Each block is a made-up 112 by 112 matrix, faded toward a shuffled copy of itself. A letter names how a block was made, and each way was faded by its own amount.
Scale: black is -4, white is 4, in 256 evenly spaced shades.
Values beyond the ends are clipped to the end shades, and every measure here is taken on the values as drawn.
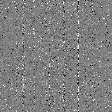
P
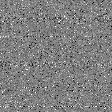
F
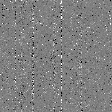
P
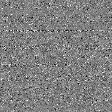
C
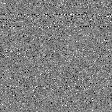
C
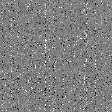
P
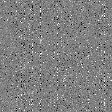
P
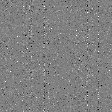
P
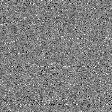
C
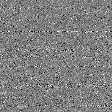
C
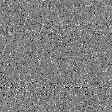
F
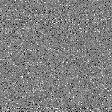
F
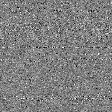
C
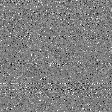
F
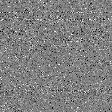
F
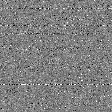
C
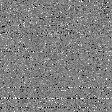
F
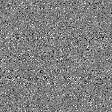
C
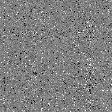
P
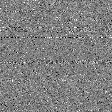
C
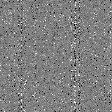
P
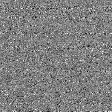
C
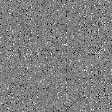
P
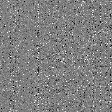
P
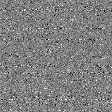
C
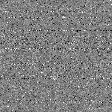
C
